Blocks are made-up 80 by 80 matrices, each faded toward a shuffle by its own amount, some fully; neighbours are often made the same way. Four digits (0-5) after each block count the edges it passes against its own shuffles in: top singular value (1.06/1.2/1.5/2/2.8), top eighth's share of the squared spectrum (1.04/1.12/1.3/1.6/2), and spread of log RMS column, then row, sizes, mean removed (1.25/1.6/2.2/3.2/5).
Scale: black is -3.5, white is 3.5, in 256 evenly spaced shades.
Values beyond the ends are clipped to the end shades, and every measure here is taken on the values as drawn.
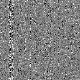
2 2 3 0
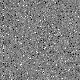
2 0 1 0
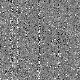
2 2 3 0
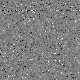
2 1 0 1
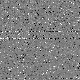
2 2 0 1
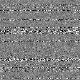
2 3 0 4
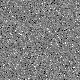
0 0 0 0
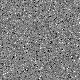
0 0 0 0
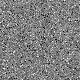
0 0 0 0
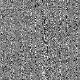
1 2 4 0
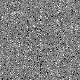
1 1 2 0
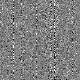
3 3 3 0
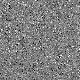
0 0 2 0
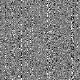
2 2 3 0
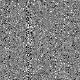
2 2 3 0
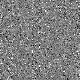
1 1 2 0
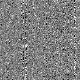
2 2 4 0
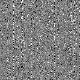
2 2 3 0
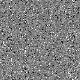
1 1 2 0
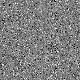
0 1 1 0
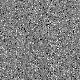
0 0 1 0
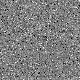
0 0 0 1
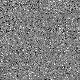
0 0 0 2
